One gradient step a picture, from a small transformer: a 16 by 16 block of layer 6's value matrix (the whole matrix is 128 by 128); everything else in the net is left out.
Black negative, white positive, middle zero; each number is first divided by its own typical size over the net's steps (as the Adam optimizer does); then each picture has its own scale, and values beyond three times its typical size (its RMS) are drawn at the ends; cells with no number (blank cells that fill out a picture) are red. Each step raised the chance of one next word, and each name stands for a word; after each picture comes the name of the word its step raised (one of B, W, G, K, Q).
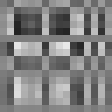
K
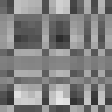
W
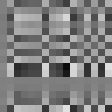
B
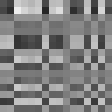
W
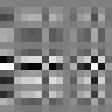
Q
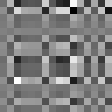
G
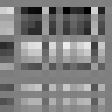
K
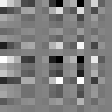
G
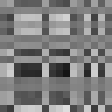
B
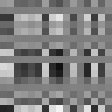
B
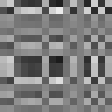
G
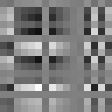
K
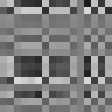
G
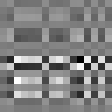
Q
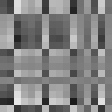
W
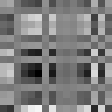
B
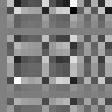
G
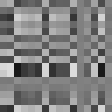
B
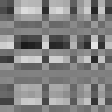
W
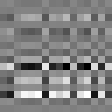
Q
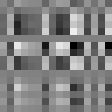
K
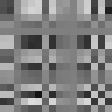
W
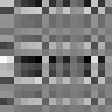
G
